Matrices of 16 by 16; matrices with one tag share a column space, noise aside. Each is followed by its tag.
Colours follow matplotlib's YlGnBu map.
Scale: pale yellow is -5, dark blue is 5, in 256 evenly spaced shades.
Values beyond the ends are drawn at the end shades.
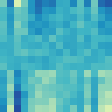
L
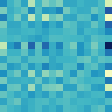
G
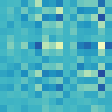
G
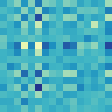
G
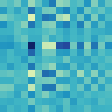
G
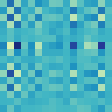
G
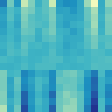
L
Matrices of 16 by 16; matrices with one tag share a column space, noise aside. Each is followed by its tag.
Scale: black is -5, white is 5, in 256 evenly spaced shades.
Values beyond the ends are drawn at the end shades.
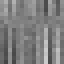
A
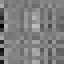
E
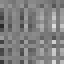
E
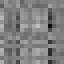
E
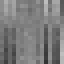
A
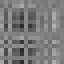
E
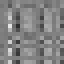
E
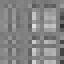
E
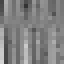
A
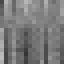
A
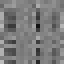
E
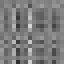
E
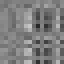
E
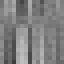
A
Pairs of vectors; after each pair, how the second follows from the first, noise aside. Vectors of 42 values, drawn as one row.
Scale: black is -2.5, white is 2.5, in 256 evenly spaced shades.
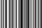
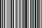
shuffled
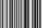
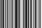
wrapped around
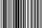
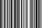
shuffled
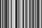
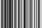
shuffled
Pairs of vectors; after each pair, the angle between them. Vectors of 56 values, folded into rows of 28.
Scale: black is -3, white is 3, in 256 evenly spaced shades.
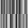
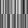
nearly opposite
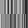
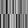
partly opposed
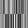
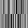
nearly parallel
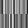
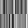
nearly opposite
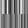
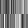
orthogonal
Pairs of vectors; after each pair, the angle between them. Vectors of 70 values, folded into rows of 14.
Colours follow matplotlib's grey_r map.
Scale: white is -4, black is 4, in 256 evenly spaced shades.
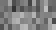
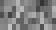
orthogonal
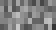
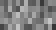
nearly parallel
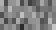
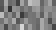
nearly opposite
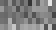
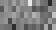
nearly opposite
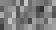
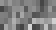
partly aligned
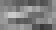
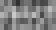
partly aligned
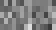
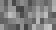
partly opposed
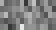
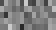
nearly opposite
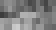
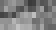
nearly parallel
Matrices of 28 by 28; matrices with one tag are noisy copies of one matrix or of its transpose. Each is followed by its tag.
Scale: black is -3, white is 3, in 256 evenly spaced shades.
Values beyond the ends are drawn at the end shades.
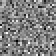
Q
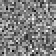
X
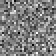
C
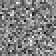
C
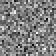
C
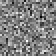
Q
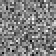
X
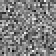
X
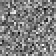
C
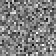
C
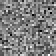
X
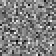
Q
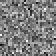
Q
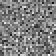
X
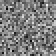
X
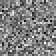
C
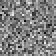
C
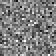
X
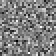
Q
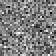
X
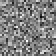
Q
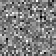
Q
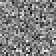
Q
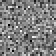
X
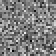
X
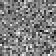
X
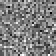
X
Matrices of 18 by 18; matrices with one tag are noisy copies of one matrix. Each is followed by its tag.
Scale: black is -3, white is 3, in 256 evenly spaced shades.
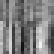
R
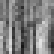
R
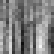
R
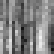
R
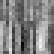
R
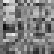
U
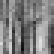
R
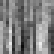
R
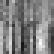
R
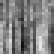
R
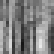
R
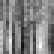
R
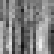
R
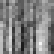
R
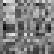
U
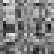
U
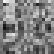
U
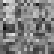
U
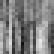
R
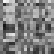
U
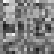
U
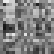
U
